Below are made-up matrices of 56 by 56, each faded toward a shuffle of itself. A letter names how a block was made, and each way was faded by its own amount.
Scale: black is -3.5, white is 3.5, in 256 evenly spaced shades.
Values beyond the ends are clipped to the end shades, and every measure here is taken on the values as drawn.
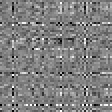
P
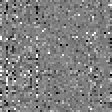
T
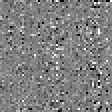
T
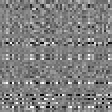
P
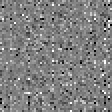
T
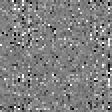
T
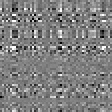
P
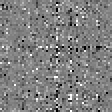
T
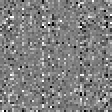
T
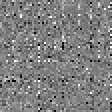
T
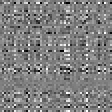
P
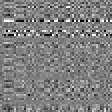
P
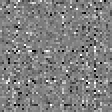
T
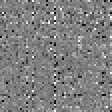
T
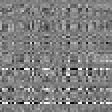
P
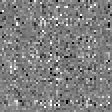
T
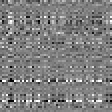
P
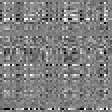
P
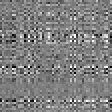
P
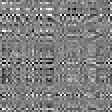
P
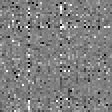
T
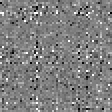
T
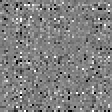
T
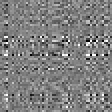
P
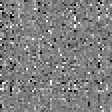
T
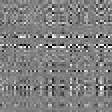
P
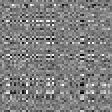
P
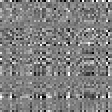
P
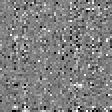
T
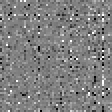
T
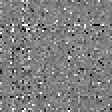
T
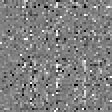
T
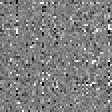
T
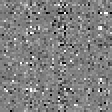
T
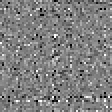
T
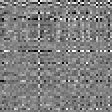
P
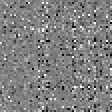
T
